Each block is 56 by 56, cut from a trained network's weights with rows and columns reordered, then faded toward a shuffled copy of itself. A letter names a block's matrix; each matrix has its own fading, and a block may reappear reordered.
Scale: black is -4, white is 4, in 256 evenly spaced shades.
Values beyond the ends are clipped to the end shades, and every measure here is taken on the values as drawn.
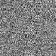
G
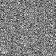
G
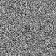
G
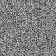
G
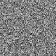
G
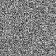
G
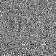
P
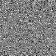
P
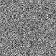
G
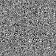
P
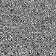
P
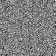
G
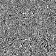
P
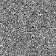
P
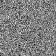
G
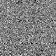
P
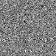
P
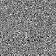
P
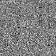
P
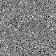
P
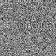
G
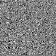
P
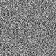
G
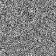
G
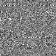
P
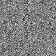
G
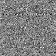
P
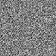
G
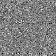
P
